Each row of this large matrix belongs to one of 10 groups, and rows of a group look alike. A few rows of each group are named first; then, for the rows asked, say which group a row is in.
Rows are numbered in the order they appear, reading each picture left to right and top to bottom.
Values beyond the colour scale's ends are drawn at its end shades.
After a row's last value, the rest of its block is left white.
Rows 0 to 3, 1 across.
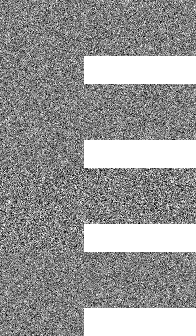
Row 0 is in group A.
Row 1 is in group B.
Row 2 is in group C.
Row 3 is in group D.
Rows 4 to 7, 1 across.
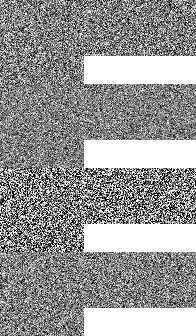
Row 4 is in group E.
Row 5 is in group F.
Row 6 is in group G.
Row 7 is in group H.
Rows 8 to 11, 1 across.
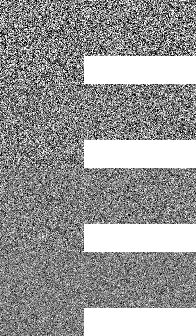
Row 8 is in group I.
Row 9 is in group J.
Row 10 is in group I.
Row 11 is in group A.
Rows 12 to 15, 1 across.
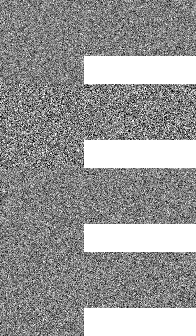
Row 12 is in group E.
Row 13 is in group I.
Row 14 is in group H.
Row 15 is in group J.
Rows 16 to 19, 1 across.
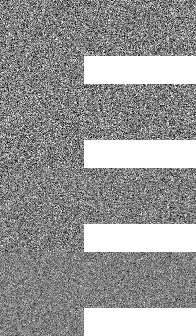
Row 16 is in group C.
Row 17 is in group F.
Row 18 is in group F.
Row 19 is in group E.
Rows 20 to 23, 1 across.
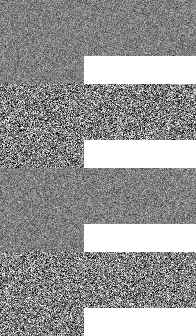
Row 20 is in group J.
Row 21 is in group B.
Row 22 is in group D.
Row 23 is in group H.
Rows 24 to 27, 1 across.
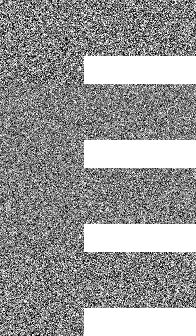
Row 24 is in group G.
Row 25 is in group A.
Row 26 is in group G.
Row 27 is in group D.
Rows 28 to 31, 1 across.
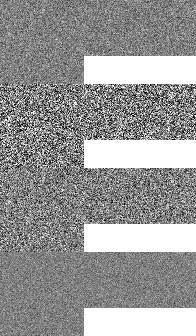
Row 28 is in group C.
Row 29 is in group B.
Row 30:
C
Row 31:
D
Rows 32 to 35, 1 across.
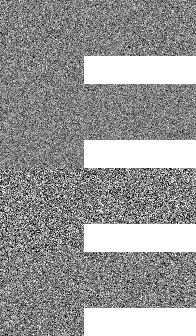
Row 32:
I
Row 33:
H
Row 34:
D
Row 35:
F
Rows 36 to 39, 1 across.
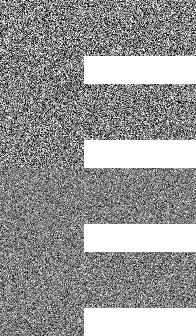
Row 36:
H
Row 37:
C
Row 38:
A
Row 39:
G
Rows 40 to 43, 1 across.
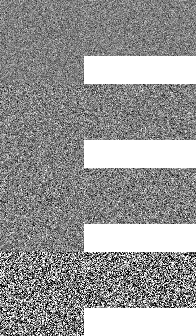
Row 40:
I
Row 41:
F
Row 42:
I
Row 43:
I
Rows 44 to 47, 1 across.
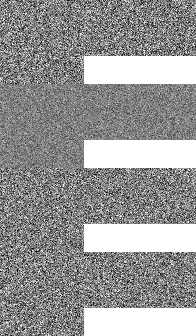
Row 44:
E
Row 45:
D
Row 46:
D
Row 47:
F
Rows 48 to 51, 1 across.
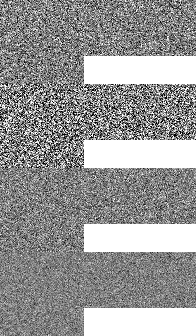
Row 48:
F
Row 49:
H
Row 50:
A
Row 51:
E
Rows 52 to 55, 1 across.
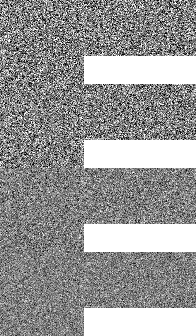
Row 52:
F
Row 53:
E
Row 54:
G
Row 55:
E
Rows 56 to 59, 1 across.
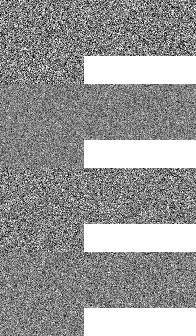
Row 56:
I
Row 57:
C
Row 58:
F
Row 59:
C
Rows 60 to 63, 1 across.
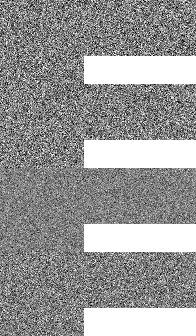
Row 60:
J
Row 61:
C
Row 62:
D
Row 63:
A
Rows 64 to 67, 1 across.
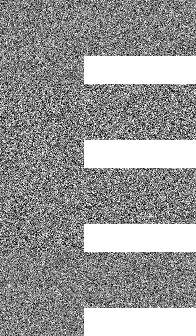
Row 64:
J
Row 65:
I
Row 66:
A
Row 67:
C
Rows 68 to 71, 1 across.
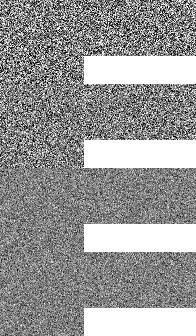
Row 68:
D
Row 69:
I
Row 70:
F
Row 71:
F
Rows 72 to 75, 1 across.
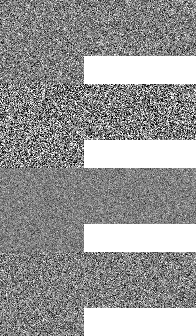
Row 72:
D
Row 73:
C
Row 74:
D
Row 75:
J
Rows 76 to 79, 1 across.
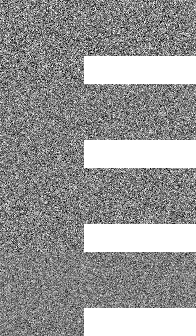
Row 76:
A
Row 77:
A
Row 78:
B
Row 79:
G
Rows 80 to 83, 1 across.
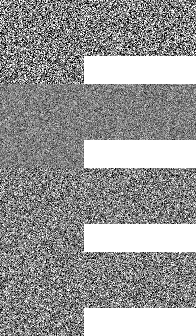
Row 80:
I
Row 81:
B
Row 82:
I
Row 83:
H
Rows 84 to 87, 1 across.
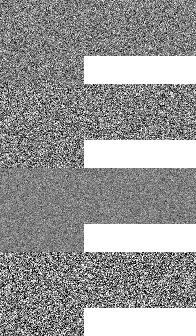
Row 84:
A
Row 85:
F
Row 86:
F
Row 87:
G
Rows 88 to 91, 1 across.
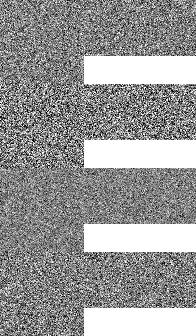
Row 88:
E
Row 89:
I
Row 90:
H
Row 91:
F
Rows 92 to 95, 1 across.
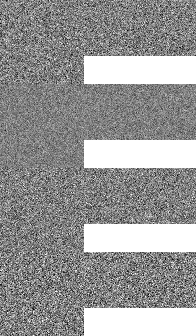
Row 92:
H
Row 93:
J
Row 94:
A
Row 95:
I
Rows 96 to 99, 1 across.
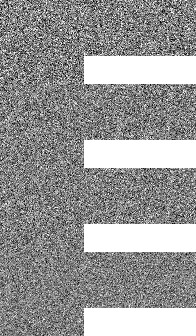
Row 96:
F
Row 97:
B
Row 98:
B
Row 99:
G
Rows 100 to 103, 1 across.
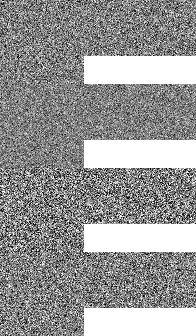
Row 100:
J
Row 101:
D
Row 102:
D
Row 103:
C
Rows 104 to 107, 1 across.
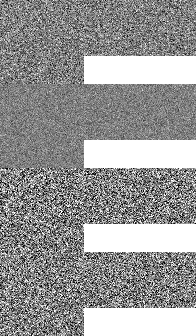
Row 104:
F
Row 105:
A
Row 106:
H
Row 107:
H
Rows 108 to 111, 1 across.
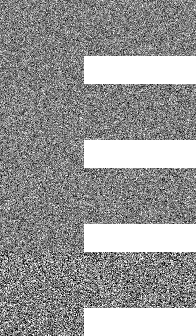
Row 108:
A
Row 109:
E
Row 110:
F
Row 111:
F
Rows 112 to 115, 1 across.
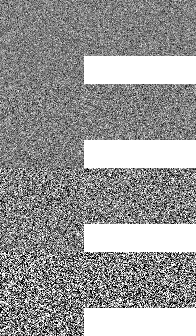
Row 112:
F
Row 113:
G
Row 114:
I
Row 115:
H
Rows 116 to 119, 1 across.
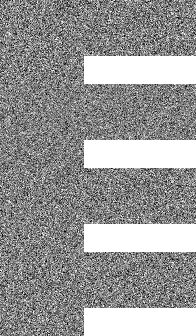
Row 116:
C
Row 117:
G
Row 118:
C
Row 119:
I
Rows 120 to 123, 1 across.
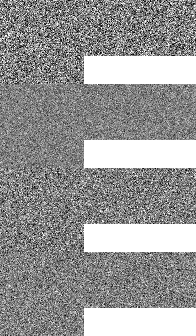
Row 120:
B
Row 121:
D
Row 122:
G
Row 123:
C
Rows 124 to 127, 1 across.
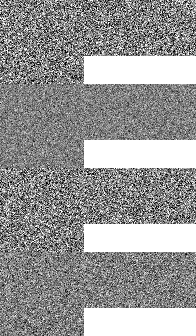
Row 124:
D
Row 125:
I
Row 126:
H
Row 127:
G
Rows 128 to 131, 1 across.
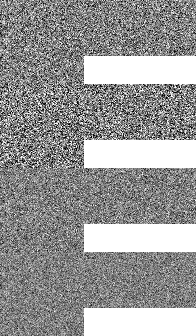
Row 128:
H
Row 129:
F
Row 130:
B
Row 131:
H
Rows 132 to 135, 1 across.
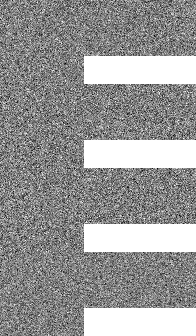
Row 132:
C
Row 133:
D
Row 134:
E
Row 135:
F
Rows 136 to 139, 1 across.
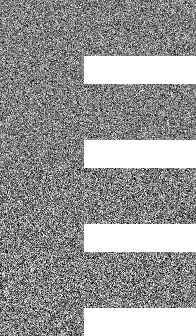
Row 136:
D
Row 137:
F
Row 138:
J
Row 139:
H
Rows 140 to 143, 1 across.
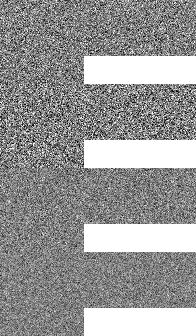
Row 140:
A
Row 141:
I
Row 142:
C
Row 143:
H
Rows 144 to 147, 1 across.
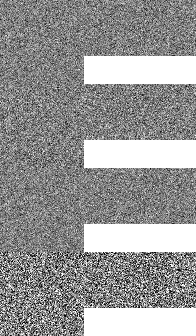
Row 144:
B
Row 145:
G
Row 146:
B
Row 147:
C
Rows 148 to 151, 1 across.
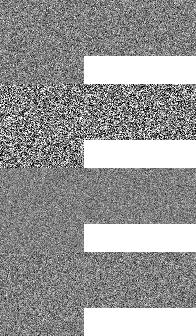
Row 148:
A
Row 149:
E
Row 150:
C
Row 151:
J
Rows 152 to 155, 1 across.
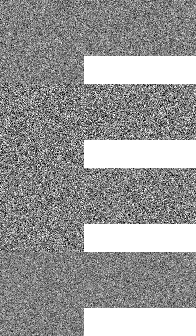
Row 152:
C
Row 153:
A
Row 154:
I
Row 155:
D
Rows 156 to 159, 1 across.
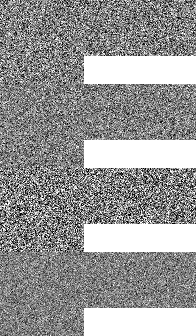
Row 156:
C
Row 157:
D
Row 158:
B
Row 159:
A
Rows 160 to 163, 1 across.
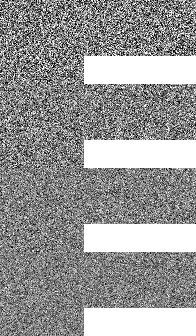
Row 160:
J
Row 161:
B
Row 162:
D
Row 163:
B
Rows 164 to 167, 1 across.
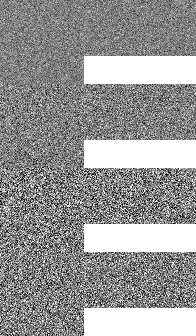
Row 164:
E
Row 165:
G
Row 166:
H
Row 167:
I
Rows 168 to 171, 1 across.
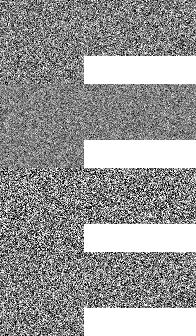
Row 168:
J
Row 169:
H
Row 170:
A
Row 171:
J
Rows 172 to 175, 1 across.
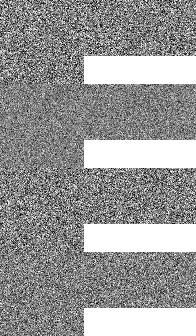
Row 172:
F
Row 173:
C
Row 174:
B
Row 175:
A
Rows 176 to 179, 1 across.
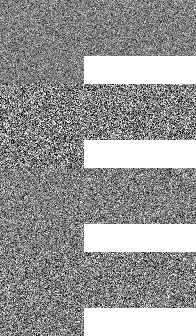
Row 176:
A
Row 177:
H
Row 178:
E
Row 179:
B
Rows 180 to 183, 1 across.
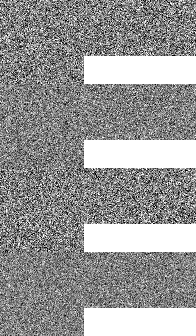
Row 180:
B
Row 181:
G
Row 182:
J
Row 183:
C
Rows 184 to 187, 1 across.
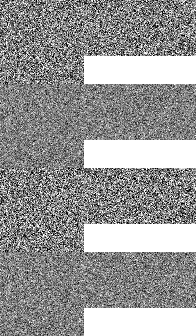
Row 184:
J
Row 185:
G
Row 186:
J
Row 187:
G
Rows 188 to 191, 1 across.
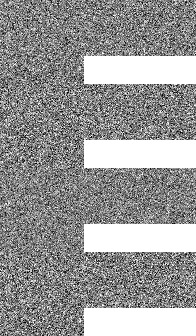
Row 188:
G
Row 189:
F
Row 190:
B
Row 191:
G
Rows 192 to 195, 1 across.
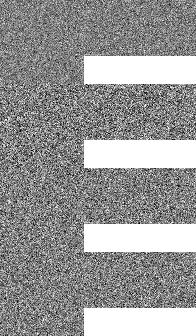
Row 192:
E
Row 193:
B
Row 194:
C
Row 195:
J
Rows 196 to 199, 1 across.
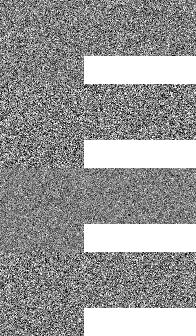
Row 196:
B
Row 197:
F
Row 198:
I
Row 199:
G
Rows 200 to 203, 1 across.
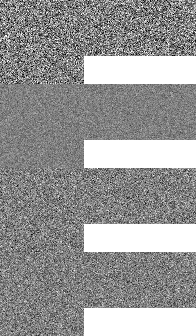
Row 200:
B
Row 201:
F
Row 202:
D
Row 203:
D
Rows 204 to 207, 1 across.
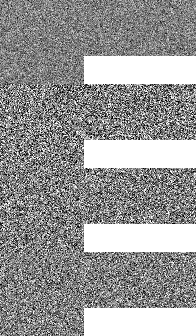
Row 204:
F
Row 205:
C
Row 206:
B
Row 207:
I
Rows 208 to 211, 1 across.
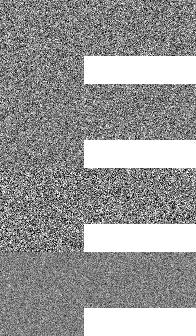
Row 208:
B
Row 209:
G
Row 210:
D
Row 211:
C
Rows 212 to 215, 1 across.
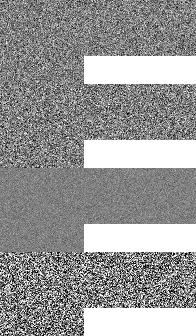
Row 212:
J
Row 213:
D
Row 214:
A
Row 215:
G
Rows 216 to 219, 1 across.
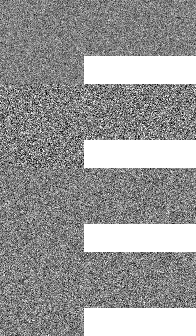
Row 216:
C
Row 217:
G
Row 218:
B
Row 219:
E
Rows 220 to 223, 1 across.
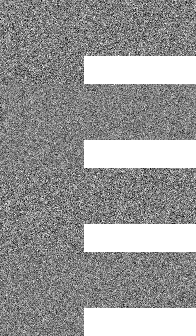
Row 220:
G
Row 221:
H
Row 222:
B
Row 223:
J
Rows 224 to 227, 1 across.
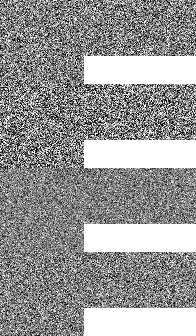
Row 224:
B
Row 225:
A
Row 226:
C
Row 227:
D
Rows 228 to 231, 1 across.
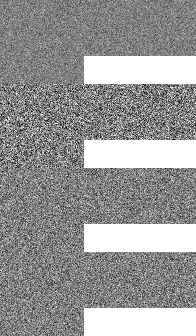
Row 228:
C
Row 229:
B
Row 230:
F
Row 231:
I
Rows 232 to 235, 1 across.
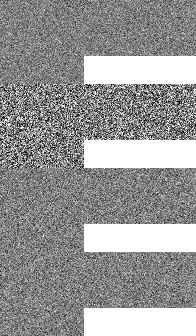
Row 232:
C
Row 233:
B
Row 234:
J
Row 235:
H
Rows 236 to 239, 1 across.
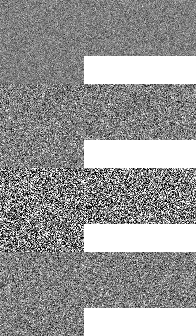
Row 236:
A
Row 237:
C
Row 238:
A
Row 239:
G
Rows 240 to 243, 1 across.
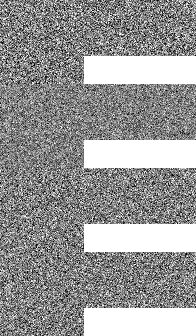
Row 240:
D
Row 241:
H
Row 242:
I
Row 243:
G
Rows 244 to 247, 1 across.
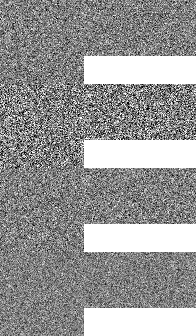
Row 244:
G
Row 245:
E
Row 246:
I
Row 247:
C
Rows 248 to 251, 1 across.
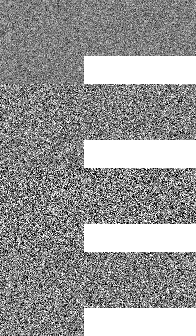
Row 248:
G
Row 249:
H
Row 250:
J
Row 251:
C
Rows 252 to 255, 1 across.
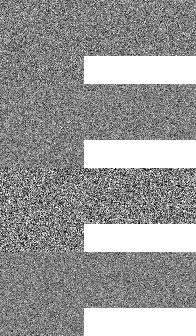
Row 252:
A
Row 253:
H
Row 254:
C
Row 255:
D
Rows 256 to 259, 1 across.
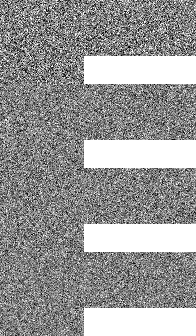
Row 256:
A
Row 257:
B
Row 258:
J
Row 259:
E
